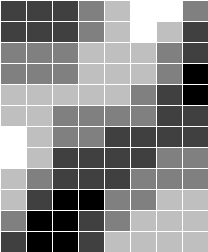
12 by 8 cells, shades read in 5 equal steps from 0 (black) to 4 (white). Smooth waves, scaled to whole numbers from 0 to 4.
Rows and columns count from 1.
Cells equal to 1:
26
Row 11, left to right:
2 0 0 1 2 3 3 3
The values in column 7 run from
1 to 4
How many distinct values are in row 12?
3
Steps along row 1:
same same up up up same down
